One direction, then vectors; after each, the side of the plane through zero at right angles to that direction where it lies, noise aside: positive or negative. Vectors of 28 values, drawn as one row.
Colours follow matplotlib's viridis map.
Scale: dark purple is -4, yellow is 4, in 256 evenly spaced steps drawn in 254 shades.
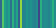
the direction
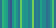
positive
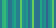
positive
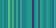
positive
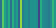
positive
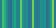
positive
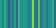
negative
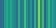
negative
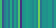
negative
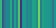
negative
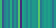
negative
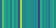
positive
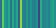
positive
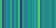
negative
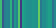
negative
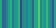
negative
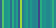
positive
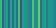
negative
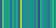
positive
